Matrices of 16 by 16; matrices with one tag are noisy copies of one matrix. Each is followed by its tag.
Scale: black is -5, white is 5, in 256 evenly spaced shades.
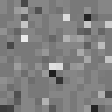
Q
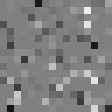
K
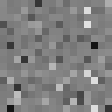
K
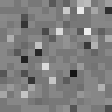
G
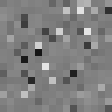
G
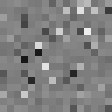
G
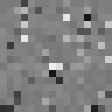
Q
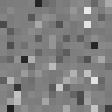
K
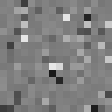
Q
